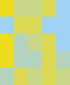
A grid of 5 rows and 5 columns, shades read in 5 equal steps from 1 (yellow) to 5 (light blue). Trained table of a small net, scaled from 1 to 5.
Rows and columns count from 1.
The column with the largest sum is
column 5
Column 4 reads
2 5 2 2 2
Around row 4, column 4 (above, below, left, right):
2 2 4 4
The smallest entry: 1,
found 3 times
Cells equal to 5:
5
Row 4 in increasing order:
1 2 4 4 4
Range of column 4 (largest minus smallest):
3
